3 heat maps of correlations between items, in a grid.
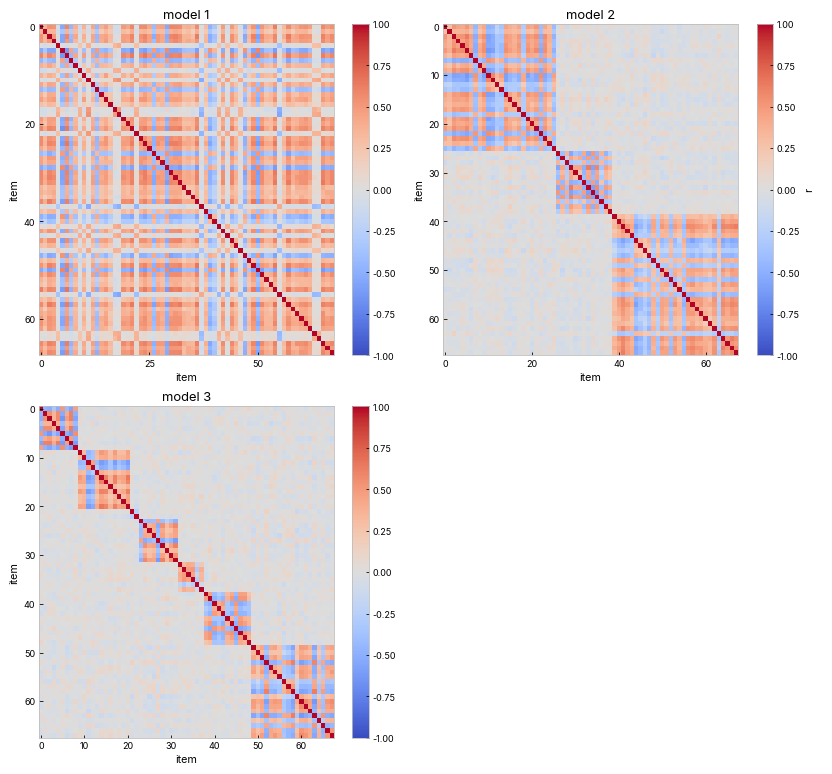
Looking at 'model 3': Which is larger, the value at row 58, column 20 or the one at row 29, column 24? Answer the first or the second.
the second
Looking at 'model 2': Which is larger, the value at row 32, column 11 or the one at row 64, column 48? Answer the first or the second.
the second
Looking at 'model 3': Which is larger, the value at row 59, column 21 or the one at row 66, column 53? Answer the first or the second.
the second
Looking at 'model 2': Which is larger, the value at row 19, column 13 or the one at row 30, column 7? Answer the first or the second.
the second
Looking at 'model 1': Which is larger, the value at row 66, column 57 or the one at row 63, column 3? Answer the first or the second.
the first
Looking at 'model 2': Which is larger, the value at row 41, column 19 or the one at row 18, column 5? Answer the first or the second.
the first
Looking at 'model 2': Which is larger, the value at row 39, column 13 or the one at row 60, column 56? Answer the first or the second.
the second
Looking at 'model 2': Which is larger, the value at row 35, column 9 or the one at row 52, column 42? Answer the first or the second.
the first
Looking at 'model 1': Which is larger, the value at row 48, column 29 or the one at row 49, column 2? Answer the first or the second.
the second
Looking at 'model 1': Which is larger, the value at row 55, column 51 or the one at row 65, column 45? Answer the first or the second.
the second
